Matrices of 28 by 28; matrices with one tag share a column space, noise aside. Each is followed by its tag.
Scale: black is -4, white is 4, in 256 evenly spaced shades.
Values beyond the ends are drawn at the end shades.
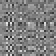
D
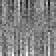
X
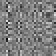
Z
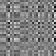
Z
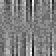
X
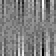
X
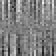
X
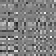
D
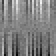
X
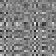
D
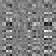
D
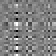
D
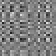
Z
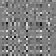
D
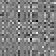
Z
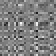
D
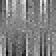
X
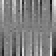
X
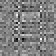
Z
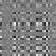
D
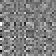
D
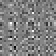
D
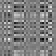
Z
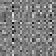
Z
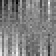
X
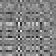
D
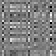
Z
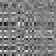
D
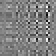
Z
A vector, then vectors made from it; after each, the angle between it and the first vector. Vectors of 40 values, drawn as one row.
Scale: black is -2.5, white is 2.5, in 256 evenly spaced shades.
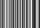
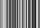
partly aligned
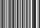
nearly parallel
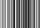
orthogonal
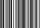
orthogonal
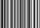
orthogonal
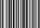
partly aligned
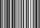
orthogonal
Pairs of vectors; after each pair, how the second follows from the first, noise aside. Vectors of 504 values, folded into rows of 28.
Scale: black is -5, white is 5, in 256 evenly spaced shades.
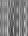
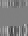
partly zeroed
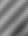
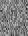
shuffled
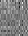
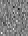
shuffled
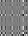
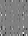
partly zeroed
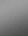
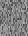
shuffled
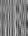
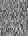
shuffled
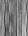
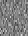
shuffled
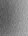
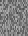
shuffled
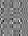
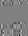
partly zeroed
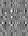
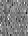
shuffled
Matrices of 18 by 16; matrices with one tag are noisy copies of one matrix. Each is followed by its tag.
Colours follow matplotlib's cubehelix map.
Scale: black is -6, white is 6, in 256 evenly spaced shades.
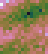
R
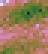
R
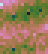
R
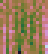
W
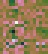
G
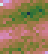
R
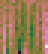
W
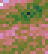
R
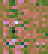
G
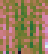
W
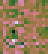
G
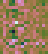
G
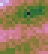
R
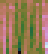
W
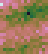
R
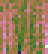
W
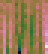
W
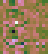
G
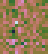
G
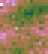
R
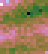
R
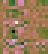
G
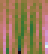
W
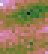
R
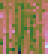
W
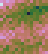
R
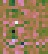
G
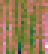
W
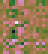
G
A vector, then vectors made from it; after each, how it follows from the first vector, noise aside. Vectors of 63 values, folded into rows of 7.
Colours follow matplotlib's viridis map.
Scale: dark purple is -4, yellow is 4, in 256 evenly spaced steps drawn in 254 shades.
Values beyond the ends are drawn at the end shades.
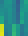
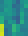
copied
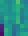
negated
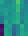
negated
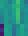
negated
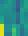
copied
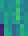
negated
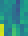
copied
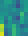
copied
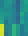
copied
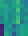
negated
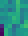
negated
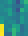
copied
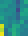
copied
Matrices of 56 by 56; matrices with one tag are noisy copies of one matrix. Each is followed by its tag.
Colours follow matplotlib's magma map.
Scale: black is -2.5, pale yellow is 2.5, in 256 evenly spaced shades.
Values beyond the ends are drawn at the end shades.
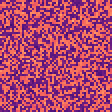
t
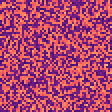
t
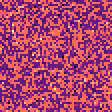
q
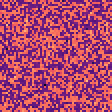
q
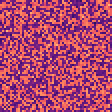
t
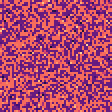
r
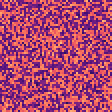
q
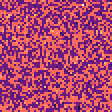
q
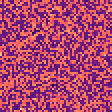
r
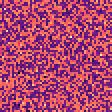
r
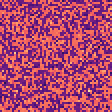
q
